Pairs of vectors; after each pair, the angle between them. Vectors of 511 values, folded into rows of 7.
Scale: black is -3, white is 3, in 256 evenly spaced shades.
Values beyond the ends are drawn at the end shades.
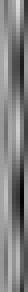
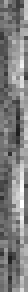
nearly opposite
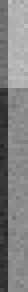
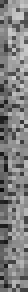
partly aligned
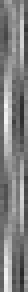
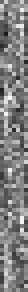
partly aligned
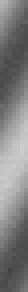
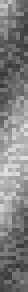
nearly parallel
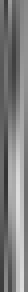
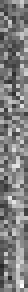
partly aligned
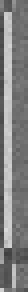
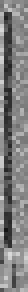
nearly opposite
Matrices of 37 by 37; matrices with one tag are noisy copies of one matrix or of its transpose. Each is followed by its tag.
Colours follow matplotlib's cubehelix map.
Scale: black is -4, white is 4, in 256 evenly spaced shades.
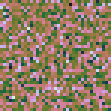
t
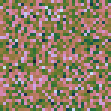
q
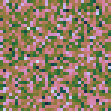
t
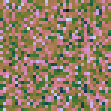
t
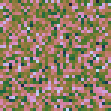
t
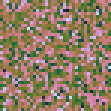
t
